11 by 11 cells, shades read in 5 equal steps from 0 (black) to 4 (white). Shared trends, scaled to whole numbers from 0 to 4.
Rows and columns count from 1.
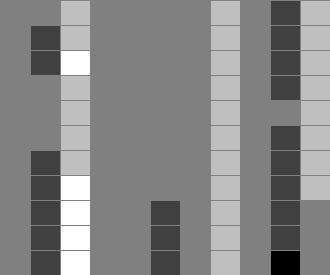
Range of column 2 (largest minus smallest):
1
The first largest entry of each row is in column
3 3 3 3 3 3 3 3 3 3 3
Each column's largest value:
2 2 4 2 2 2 2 3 2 2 3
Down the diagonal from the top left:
2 1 4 2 2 2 2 3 2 1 2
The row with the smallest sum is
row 11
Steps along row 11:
down up down same down up up down down up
